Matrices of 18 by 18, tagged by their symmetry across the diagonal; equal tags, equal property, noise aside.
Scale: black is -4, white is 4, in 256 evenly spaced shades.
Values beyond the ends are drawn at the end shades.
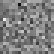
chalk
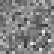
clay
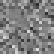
chalk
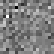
chalk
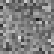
chalk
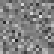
chalk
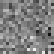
chalk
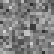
chalk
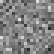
clay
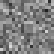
chalk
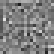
chalk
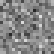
clay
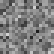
clay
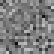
clay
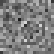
clay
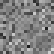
clay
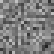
clay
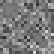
clay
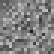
clay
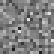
chalk
